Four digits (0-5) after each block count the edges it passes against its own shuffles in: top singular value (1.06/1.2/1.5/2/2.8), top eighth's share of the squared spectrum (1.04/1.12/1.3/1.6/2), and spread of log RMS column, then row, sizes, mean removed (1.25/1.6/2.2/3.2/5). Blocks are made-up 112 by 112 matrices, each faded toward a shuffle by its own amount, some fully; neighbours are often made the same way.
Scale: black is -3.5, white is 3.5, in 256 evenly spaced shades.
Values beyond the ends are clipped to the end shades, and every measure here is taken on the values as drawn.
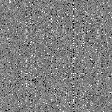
4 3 2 1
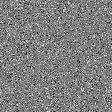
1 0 0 0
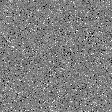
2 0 0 0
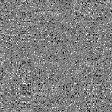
4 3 2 2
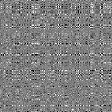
5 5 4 4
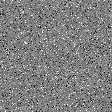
0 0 0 0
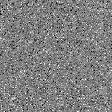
4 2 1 1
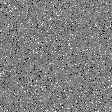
0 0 0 0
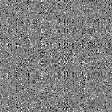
4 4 3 2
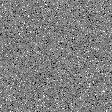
2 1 0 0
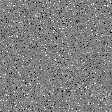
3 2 0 0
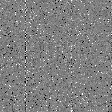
4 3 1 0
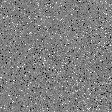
2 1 0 0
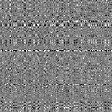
5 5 3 4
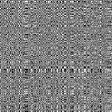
5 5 4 4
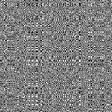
5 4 3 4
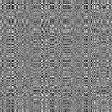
5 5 4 4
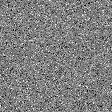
1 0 0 0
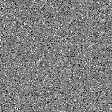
3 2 1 0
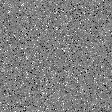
1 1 0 0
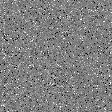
3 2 1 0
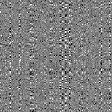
5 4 4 2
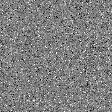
0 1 1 0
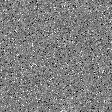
0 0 0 0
